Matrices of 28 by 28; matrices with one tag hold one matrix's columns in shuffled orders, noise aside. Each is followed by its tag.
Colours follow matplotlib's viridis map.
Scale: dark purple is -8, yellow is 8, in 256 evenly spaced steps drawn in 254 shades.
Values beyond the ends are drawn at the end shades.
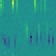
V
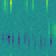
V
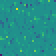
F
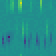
V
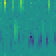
V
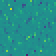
F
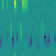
V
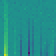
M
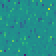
F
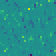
F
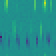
V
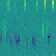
V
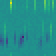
V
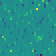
F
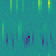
V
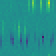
V
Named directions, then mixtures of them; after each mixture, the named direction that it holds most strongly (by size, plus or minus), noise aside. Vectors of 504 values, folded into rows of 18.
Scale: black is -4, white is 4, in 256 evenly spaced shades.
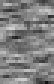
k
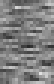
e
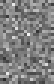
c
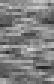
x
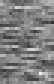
e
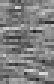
e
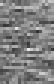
e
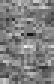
x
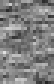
k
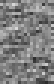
c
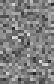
c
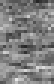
x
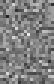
c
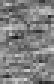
k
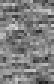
k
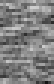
x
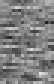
e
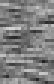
k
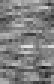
e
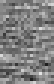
e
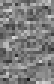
k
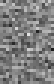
c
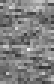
x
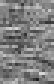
e
